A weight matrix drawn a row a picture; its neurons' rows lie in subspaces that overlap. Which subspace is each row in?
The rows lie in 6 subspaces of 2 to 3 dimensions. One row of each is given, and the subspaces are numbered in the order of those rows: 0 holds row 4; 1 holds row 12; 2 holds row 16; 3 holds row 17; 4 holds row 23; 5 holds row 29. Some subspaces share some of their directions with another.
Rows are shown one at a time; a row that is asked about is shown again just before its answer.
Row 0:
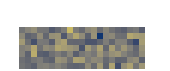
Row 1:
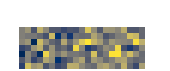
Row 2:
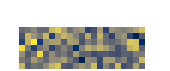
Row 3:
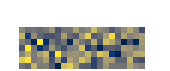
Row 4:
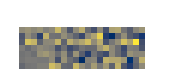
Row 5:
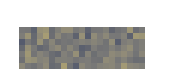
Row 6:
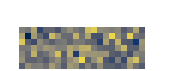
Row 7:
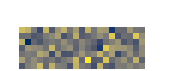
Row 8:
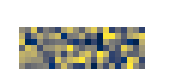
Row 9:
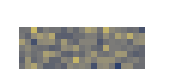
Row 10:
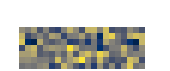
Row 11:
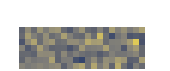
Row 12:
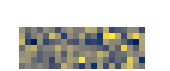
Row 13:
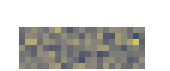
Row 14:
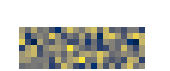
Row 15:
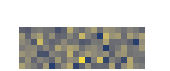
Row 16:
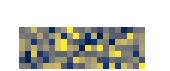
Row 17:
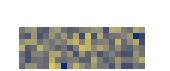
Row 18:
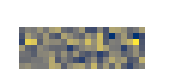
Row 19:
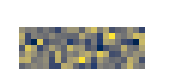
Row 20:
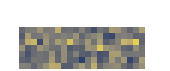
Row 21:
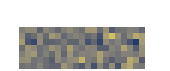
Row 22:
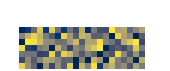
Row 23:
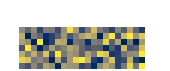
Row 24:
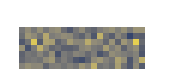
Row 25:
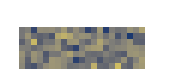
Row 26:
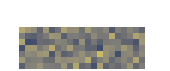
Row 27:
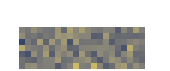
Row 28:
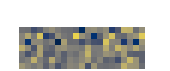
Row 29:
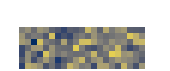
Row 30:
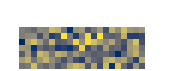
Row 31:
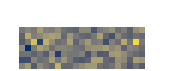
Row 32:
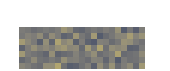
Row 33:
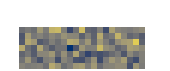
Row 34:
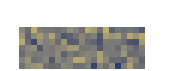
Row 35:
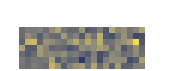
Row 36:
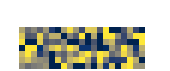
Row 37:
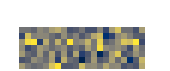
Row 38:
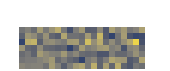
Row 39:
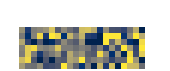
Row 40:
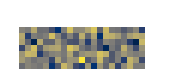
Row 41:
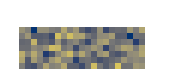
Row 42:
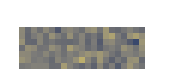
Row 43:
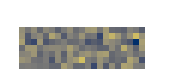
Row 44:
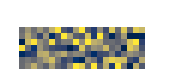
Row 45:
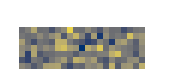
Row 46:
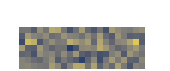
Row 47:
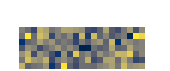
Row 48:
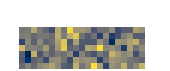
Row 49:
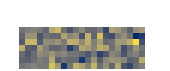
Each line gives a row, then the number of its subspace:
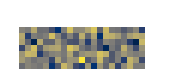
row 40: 0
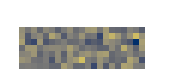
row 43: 1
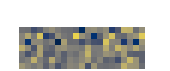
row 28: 0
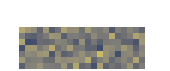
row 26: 0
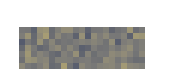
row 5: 3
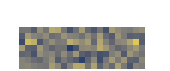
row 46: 1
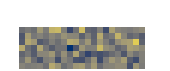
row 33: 1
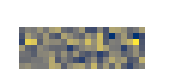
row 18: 0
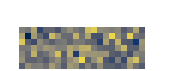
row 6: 3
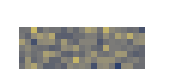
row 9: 5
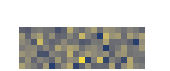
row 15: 0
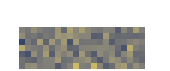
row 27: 2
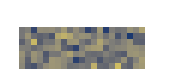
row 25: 5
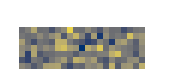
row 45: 2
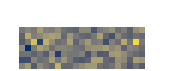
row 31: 4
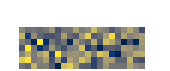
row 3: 4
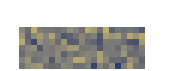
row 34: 5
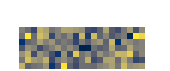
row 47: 3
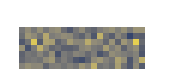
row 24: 4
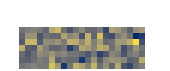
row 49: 3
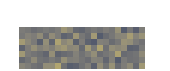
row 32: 2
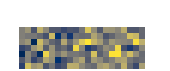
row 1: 5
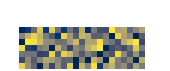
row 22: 0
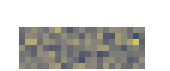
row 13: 5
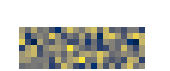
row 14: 0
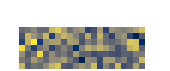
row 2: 5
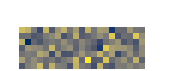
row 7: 0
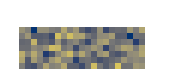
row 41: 5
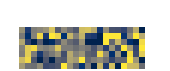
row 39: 1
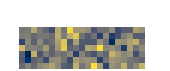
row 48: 2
